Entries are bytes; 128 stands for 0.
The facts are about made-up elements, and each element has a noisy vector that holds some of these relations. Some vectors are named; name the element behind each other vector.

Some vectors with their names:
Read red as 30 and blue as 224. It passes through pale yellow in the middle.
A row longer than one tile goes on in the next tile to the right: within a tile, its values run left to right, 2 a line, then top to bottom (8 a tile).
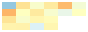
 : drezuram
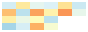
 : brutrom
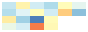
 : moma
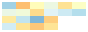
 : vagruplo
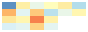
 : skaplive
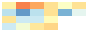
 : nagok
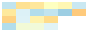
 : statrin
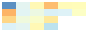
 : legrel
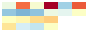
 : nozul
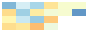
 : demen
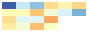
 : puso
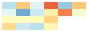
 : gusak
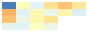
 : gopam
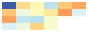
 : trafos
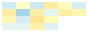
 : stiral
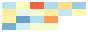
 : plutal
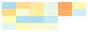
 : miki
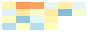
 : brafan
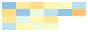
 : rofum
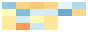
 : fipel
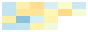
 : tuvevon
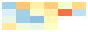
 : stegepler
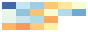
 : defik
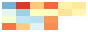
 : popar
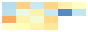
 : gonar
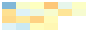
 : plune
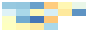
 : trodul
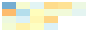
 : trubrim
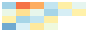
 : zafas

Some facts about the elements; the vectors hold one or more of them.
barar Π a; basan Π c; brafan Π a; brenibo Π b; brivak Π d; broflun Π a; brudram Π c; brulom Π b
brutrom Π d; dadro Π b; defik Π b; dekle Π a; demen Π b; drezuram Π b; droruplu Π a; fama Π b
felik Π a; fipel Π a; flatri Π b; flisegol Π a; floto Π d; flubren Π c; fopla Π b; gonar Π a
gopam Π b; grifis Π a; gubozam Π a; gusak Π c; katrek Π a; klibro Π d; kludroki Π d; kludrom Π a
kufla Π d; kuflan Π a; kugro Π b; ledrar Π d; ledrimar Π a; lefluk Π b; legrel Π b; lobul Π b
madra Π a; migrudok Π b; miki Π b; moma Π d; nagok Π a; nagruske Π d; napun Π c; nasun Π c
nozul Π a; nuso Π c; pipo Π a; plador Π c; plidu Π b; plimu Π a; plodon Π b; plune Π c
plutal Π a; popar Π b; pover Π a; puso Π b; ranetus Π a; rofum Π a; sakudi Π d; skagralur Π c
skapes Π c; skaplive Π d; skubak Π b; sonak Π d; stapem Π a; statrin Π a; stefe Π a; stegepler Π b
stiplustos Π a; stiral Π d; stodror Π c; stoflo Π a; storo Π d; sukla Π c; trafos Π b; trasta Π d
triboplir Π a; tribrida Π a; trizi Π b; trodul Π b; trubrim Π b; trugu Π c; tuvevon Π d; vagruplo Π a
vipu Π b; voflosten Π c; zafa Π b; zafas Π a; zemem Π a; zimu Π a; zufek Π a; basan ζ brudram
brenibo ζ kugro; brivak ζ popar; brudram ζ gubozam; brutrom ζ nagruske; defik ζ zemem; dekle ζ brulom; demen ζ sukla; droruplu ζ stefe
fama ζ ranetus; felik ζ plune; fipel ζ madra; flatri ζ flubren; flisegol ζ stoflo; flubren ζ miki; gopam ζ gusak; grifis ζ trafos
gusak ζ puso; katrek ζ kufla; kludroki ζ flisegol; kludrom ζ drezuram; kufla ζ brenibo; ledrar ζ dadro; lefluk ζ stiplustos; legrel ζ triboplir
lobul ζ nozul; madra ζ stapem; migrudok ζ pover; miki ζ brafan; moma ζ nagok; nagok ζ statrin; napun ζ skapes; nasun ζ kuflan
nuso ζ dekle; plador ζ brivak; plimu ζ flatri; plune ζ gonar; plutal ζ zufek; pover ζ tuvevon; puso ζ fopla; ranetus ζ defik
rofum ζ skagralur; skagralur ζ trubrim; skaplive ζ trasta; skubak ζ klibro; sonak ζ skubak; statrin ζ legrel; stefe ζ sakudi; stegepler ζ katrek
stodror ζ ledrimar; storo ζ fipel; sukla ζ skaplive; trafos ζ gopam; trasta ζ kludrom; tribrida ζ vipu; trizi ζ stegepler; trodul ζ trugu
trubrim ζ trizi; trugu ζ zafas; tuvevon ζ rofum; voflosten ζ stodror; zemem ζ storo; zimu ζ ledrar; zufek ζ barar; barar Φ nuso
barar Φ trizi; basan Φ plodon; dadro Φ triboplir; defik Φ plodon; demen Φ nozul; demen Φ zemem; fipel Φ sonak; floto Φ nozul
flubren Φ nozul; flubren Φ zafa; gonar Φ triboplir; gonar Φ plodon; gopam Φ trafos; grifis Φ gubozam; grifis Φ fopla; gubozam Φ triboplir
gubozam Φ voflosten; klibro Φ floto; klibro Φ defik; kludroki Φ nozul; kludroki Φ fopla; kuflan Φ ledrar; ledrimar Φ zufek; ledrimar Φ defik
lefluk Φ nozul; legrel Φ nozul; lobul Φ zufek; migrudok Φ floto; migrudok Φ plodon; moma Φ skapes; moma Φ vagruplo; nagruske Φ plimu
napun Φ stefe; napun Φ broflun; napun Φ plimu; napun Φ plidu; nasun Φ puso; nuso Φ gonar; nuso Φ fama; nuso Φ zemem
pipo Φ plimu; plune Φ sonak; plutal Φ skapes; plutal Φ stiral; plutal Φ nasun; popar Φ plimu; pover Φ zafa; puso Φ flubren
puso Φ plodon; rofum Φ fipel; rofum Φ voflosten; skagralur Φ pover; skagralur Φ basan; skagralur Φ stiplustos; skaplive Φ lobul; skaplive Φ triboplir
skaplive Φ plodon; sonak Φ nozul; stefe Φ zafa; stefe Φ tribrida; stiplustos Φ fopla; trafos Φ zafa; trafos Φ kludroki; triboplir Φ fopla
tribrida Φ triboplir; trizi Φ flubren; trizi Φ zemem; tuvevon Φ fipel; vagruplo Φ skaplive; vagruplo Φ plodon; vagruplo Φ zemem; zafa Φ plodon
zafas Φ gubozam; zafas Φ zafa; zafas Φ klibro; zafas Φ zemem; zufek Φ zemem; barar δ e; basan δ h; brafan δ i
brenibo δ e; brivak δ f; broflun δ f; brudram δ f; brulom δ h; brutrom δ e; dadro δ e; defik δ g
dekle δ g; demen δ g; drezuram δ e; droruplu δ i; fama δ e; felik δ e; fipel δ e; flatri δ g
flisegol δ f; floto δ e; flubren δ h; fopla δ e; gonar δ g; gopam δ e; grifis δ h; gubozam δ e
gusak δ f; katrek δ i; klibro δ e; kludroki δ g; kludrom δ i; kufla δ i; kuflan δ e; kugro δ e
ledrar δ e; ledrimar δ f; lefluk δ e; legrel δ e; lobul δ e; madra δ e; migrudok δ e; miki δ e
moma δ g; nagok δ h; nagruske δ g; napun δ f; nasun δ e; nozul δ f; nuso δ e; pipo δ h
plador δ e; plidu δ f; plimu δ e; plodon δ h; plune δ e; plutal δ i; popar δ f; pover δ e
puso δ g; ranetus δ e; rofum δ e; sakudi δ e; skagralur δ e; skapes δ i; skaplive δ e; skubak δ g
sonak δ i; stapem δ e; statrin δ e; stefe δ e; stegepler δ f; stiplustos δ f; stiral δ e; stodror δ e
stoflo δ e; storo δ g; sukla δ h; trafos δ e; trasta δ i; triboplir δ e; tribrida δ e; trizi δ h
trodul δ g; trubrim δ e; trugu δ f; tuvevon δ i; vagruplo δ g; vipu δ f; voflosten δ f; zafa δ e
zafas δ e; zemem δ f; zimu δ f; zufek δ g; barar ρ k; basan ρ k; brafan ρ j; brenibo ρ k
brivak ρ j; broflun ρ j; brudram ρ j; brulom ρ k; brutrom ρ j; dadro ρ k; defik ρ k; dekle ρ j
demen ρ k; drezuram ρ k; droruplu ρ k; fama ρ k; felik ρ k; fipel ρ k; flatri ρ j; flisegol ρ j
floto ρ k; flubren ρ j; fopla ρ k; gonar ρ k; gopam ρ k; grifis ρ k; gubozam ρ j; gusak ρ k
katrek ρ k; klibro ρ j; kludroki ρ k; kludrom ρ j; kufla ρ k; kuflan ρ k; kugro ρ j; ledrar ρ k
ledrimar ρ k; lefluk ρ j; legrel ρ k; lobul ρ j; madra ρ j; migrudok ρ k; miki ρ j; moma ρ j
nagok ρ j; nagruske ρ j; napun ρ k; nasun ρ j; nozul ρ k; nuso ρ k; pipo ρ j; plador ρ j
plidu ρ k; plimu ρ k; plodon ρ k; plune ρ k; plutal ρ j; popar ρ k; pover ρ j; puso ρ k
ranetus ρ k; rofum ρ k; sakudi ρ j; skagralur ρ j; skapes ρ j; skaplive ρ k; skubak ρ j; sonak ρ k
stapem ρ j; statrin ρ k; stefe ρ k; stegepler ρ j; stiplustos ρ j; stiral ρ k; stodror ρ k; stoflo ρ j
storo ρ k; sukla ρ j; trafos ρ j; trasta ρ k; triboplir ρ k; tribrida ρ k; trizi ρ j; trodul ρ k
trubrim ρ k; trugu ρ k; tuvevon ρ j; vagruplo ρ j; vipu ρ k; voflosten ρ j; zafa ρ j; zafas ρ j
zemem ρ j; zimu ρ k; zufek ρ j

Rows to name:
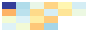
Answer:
migrudok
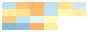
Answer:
klibro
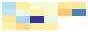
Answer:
flatri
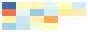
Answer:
nuso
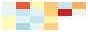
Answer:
brudram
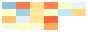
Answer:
ledrimar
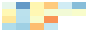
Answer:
sonak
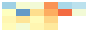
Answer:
napun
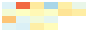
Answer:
sakudi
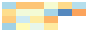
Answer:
barar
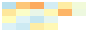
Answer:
skagralur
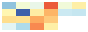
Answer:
basan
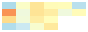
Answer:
stodror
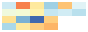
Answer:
zufek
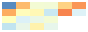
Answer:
lobul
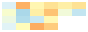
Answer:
trizi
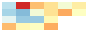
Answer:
brivak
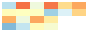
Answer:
kuflan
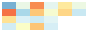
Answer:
lefluk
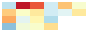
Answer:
gubozam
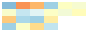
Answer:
pover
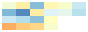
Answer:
storo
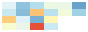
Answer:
kludroki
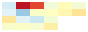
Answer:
stiplustos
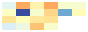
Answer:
grifis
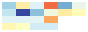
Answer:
zimu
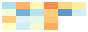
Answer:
brulom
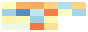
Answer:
flubren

